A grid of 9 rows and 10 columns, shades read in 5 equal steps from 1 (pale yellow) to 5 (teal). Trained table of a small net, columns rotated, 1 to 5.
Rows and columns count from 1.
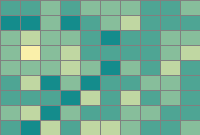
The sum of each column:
33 28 31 31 31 34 28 34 30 31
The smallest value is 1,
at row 4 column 2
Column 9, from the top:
4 4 3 3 2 3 3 4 4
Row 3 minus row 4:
0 1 0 1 0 1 0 0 0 1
